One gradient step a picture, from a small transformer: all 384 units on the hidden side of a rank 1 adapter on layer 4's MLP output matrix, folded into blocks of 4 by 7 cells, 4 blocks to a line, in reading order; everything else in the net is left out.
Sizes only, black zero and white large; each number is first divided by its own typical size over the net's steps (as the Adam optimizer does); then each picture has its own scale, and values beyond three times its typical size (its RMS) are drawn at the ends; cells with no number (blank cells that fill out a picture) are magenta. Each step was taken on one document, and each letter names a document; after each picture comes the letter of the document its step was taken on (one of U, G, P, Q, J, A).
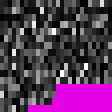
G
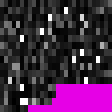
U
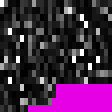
U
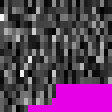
G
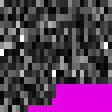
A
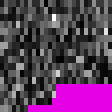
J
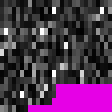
A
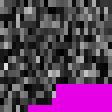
J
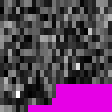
G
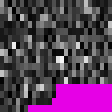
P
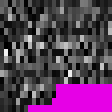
P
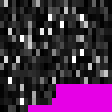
U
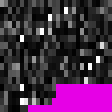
U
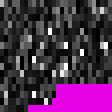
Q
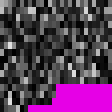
J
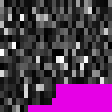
P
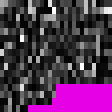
A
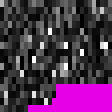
Q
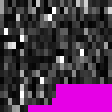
A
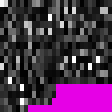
U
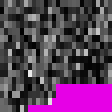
G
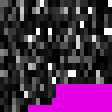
P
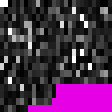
U
